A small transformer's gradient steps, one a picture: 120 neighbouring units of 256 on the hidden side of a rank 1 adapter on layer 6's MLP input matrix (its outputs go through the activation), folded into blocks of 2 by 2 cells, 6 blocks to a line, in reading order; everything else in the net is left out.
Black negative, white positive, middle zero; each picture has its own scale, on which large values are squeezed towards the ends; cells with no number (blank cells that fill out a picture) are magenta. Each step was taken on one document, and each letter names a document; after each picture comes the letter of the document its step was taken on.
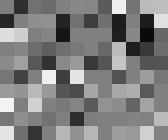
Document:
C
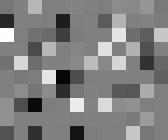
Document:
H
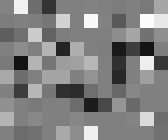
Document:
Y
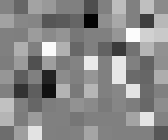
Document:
Y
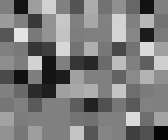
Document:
C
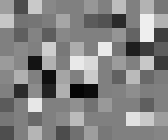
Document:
Y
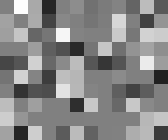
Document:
C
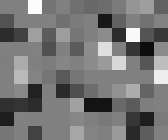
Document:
H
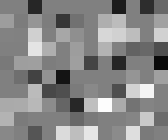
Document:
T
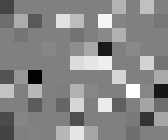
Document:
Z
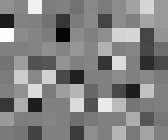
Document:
H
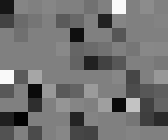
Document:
Z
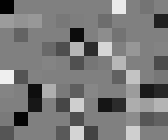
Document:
Z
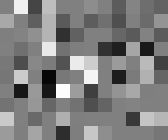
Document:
Y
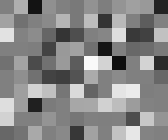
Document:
H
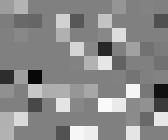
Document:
Z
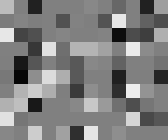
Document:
T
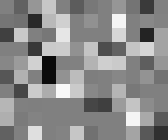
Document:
C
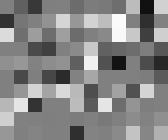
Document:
H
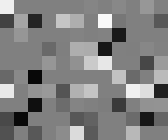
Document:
Z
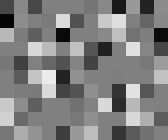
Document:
T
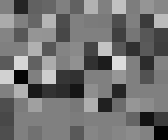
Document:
C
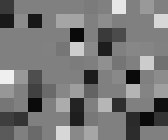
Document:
Z
